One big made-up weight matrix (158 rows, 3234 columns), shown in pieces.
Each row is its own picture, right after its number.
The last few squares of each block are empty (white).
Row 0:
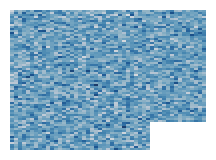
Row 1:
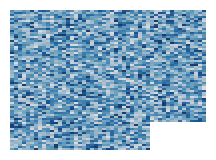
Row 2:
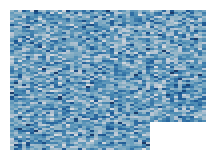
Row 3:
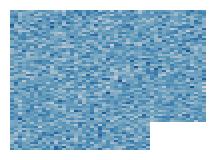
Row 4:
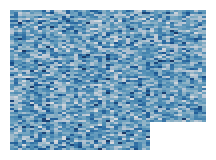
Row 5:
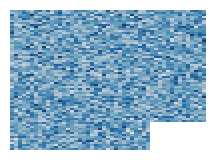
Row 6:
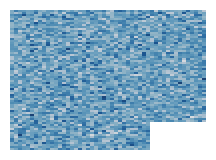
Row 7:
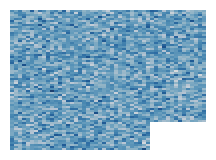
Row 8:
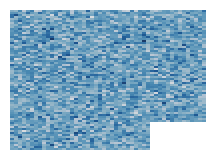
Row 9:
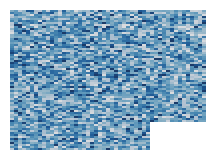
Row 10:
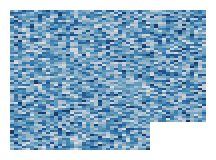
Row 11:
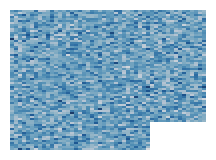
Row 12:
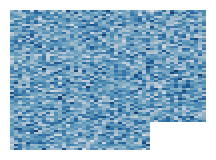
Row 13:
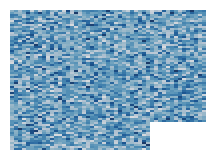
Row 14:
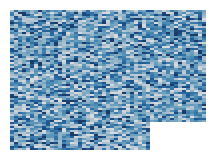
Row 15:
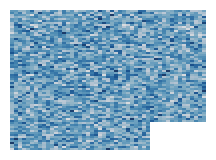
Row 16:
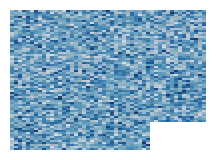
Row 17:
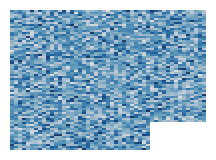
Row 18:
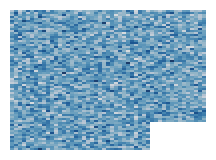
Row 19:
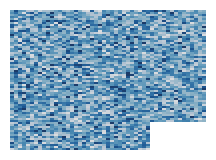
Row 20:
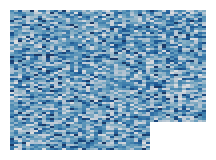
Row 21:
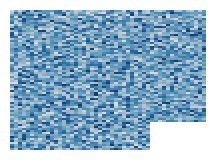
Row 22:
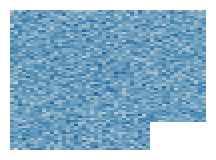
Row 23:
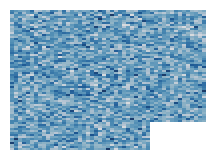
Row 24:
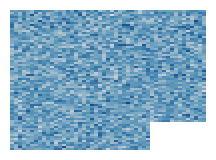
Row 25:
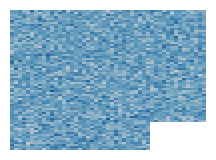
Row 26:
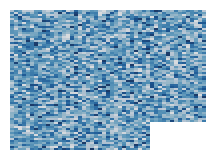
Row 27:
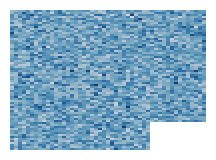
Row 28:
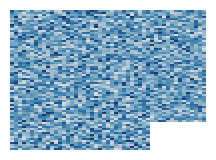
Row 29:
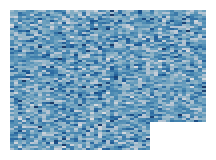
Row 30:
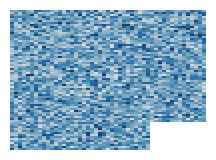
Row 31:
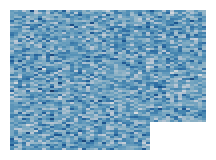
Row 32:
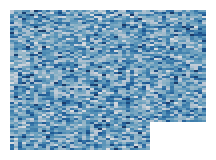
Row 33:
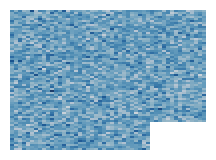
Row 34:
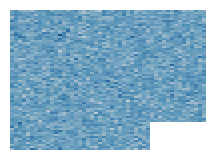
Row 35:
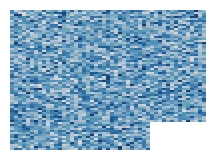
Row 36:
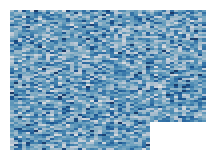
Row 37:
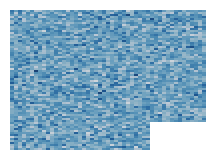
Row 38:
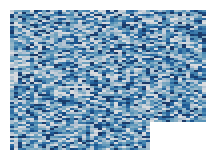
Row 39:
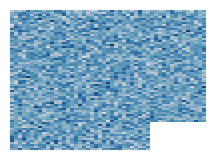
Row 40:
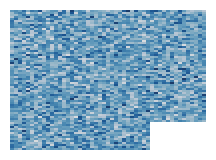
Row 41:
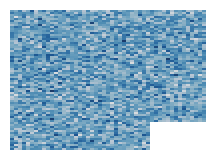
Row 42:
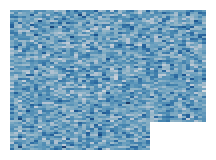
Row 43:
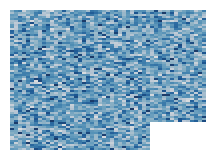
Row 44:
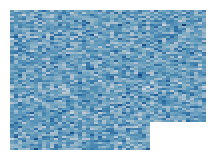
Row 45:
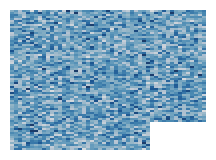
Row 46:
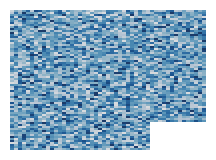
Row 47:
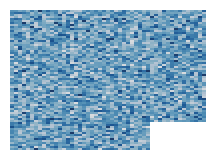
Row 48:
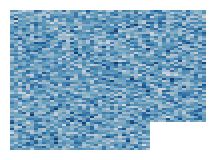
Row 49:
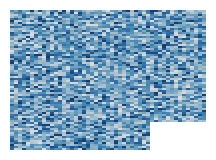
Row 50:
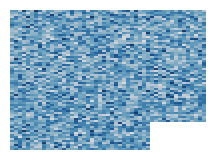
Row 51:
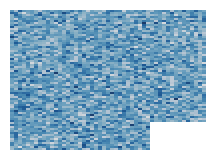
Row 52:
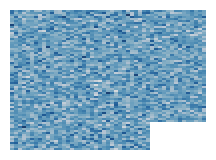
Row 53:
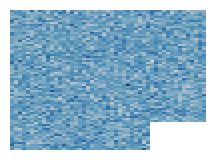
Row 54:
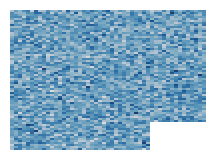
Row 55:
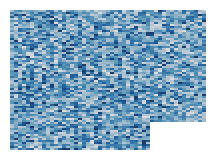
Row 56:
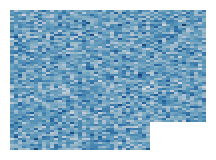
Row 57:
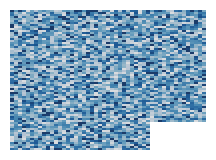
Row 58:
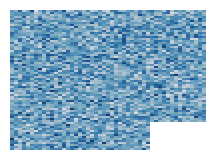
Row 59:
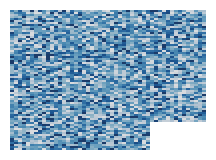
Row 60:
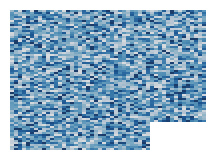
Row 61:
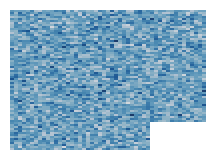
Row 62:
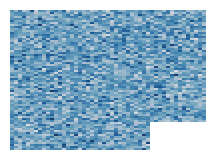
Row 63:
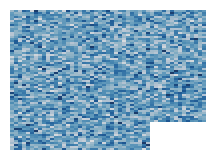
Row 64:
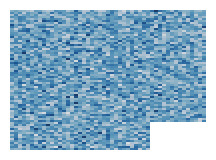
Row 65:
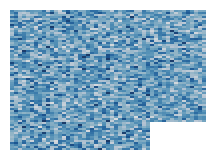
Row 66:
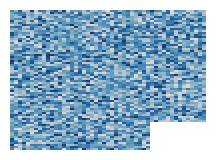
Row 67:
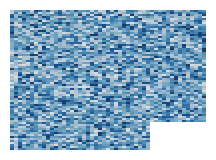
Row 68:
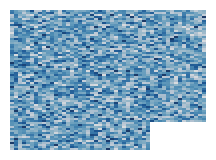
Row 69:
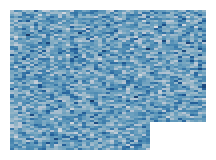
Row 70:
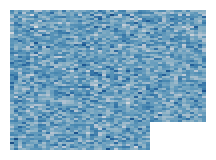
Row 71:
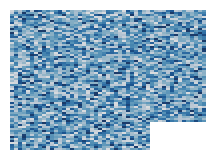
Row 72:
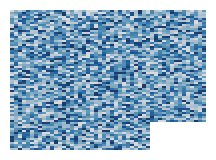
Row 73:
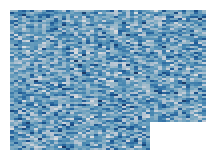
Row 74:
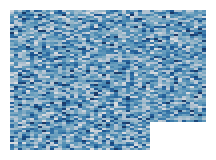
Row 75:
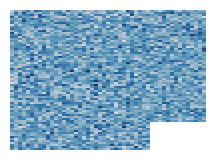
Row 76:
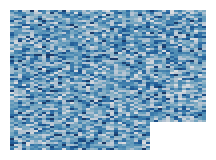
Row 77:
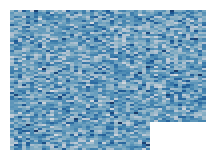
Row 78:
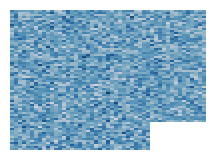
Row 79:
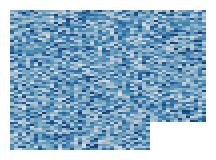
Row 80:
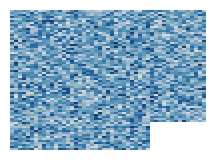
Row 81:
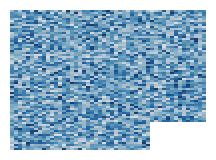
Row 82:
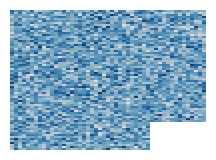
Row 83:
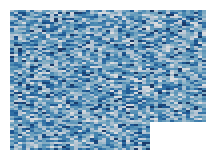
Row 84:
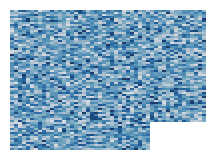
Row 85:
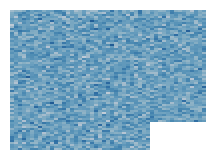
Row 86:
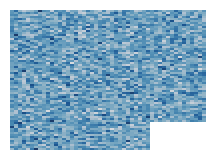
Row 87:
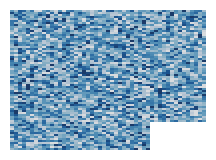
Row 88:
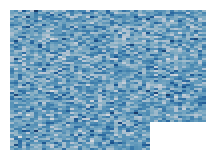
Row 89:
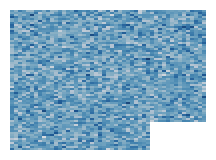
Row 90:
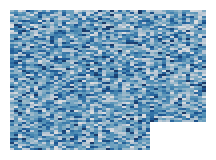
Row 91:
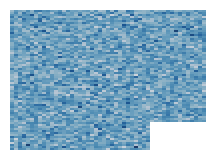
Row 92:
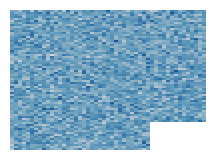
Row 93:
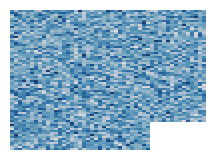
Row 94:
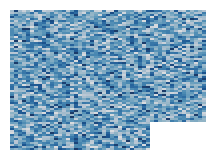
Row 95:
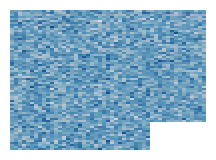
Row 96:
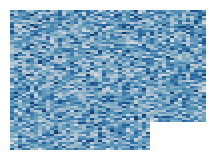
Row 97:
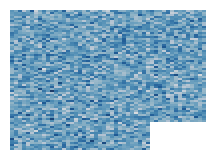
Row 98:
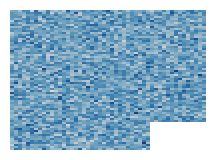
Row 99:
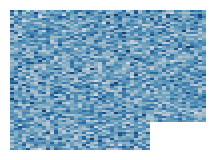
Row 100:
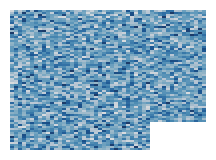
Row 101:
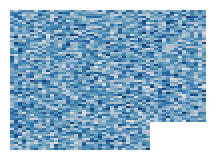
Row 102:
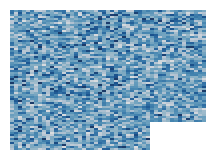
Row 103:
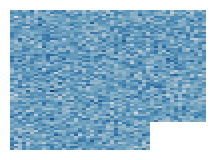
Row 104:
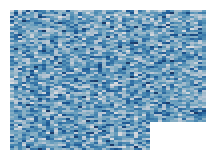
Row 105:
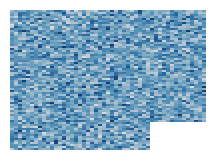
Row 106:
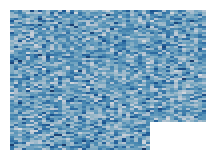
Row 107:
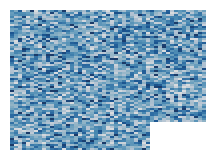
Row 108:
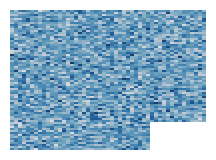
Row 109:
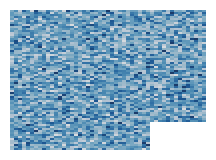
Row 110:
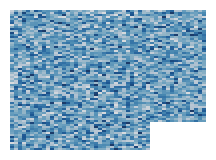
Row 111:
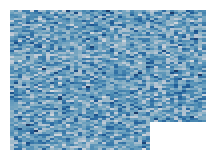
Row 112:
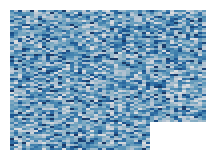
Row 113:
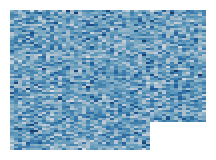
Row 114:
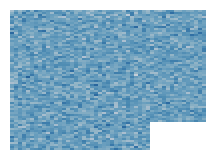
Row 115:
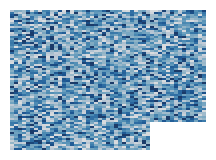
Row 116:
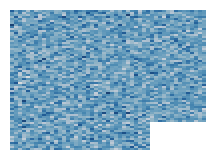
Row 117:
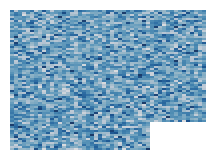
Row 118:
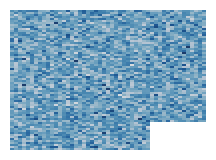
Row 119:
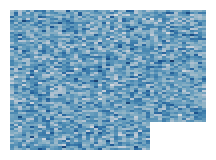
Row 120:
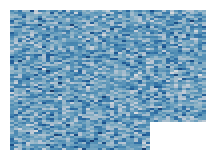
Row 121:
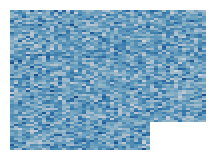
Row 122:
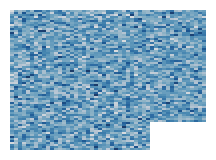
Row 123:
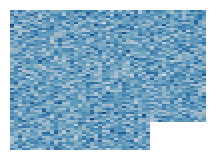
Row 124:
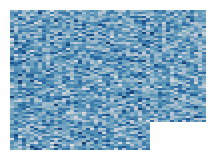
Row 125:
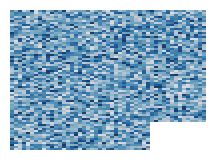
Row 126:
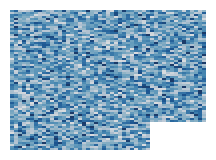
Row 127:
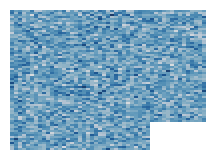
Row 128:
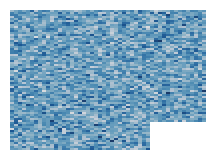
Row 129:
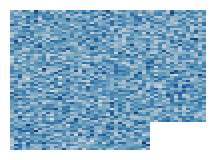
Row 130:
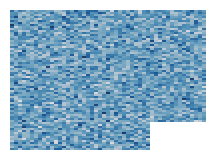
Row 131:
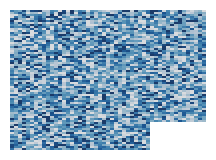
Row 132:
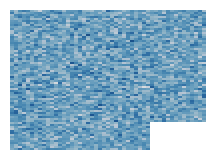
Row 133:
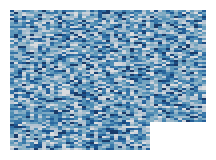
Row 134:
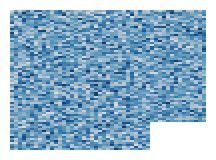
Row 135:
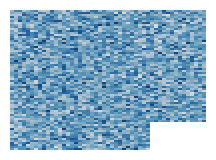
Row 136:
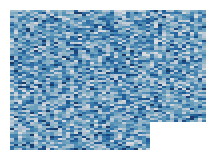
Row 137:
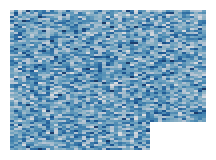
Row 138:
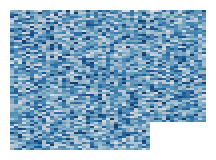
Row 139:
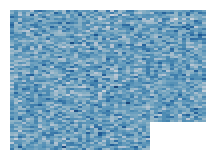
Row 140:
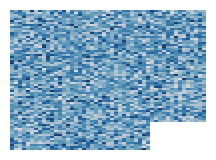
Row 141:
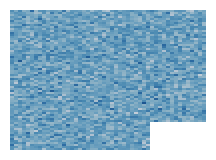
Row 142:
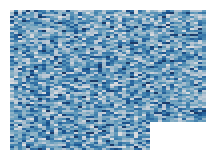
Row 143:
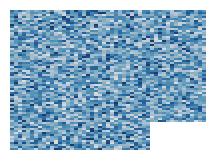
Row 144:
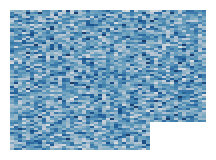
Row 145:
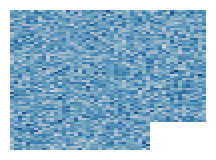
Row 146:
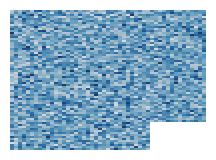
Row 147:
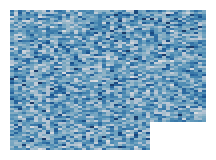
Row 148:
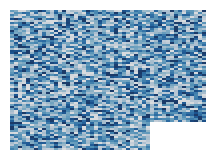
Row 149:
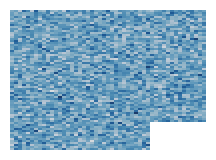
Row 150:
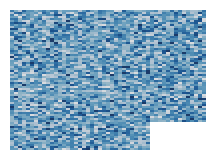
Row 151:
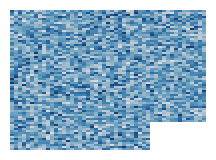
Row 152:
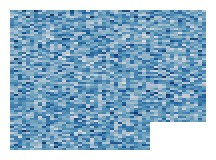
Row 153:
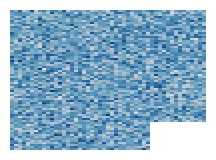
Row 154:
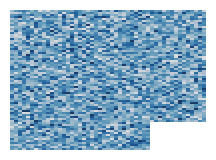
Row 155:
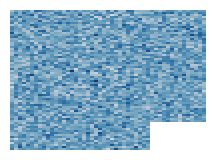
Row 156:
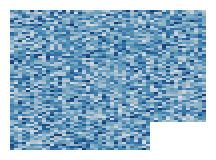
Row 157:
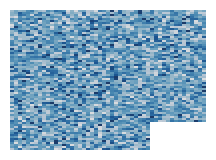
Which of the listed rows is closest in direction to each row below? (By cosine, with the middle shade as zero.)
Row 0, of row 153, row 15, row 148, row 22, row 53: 22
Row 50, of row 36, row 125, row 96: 36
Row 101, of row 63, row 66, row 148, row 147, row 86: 86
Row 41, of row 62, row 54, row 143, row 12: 62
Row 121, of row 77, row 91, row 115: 91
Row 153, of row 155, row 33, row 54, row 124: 33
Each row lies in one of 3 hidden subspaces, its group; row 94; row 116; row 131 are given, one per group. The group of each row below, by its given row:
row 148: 94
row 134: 116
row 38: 116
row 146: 116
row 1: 94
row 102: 116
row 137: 116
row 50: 131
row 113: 131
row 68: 116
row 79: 94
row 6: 94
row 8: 131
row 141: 131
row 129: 131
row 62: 131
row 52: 116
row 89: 116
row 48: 94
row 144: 131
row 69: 94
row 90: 116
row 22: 116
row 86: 94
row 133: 94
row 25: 131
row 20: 131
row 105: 116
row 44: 94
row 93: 94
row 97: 131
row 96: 116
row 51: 94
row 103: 131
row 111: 131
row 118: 94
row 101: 94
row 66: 131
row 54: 131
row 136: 94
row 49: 131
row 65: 116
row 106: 131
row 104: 116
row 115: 131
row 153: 131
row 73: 94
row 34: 94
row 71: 116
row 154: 94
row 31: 131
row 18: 116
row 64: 94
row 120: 131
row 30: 116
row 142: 116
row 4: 116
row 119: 116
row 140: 131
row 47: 94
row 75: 116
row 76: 131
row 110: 116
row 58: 131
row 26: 94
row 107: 131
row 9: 116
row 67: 116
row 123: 116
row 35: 94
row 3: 116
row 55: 94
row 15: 116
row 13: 131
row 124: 94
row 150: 94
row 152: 131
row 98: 131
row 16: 131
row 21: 116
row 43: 94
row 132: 94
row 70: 116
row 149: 131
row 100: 116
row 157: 116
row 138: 131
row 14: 94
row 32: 116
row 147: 116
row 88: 131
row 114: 116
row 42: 116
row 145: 131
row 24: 116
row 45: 131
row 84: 94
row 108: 94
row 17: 131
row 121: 131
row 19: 94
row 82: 116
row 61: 116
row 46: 116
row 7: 131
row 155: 116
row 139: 116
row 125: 131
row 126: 94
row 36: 131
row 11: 94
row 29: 116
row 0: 116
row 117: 94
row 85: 116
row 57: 116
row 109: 131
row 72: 116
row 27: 116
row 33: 131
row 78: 116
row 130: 116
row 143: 116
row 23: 116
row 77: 131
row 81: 131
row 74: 116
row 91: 116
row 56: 94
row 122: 116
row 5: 116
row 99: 116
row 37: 116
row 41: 131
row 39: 116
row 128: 94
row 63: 131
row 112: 131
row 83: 94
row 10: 94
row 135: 94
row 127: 116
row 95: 116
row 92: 131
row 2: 131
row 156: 131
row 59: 131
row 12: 131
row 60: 131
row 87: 94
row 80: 94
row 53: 131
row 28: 116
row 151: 116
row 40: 131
